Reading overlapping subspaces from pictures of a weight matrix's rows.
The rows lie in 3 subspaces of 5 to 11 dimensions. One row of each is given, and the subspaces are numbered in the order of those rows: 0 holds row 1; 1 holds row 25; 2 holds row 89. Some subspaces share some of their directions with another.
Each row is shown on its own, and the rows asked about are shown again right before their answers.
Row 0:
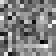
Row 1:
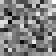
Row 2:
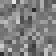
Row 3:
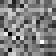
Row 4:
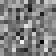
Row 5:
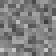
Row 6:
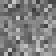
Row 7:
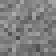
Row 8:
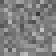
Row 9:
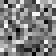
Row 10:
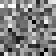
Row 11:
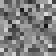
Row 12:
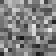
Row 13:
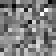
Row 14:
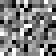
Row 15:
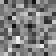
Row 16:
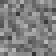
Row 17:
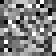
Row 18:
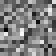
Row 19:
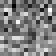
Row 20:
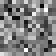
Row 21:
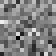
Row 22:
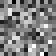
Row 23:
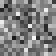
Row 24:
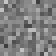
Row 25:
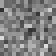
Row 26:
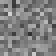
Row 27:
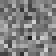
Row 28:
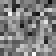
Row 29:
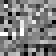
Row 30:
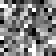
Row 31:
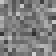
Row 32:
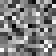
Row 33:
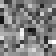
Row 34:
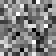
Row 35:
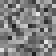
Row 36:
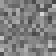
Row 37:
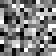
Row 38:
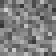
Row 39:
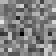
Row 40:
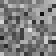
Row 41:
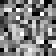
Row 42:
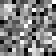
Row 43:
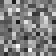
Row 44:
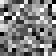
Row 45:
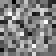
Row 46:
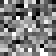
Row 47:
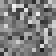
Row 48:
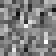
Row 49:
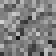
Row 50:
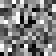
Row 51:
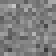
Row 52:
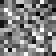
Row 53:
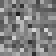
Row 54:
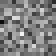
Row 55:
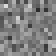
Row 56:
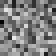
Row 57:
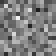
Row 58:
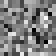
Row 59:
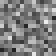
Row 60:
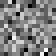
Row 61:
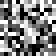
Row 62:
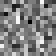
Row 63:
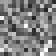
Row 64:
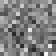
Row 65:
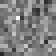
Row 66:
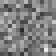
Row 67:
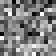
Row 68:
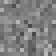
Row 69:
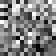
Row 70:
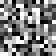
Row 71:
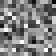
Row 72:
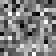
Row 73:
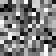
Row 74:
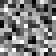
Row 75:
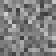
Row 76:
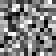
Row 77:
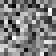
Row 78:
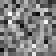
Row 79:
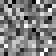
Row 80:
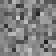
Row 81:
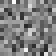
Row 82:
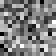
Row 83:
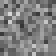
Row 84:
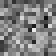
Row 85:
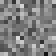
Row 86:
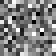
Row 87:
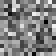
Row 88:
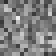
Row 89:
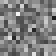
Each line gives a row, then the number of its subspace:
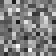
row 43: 1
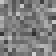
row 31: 0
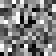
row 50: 2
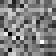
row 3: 2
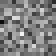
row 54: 0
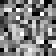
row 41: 1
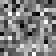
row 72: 0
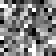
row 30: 1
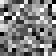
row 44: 0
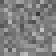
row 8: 0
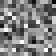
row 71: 0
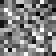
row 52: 0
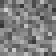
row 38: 0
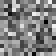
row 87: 1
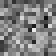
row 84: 2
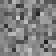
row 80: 2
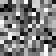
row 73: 1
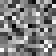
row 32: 0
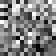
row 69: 2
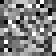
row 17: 0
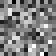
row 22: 1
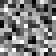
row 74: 0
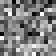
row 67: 1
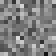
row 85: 2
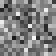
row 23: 1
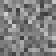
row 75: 1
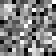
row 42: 1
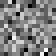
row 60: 1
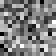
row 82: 1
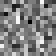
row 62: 1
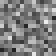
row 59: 0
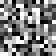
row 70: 2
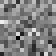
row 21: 2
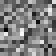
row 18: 0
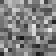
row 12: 1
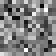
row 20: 1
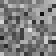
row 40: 1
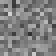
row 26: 1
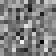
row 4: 2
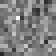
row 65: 1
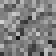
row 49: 2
